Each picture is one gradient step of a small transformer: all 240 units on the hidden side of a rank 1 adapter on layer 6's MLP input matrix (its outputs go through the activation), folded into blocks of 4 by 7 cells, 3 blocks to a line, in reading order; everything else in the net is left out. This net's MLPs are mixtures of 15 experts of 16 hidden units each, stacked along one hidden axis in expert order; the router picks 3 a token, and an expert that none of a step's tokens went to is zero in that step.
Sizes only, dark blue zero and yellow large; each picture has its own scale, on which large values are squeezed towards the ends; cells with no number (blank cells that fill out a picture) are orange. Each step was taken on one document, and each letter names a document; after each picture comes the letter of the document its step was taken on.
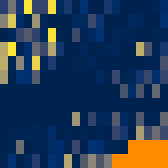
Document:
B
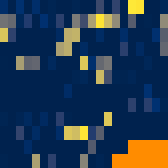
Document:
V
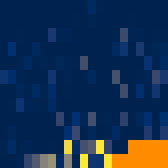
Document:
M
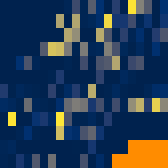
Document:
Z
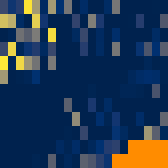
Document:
B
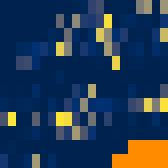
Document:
Z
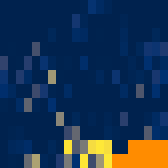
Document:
M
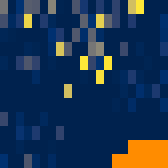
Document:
V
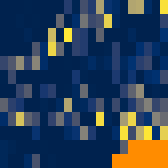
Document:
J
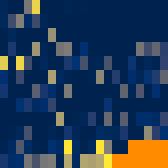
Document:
M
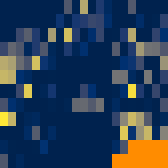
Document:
J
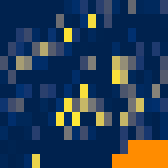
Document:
J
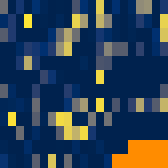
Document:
Z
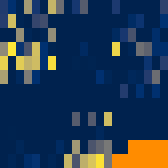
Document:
B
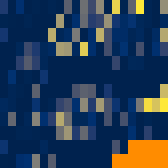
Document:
Z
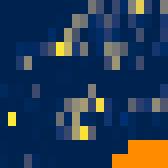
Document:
Z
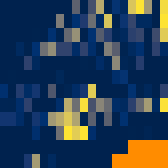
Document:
Z
